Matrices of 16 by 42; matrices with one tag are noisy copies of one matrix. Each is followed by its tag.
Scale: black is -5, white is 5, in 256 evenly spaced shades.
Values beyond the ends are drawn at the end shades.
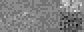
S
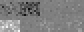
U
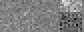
S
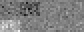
U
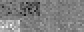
U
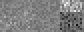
S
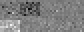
U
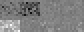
U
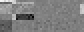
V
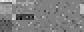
V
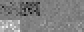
U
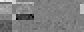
V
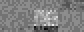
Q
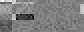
V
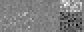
S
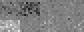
U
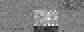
Q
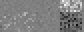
S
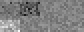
U
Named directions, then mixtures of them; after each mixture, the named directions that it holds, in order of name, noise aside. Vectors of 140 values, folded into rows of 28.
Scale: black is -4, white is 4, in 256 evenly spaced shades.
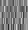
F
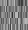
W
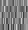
F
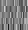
F, W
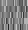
F, W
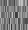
W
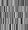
F, W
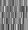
F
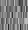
F, W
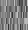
F, W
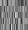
F, W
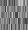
W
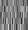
F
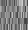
F, W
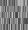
W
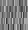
F, W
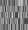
W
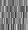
F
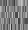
W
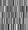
F
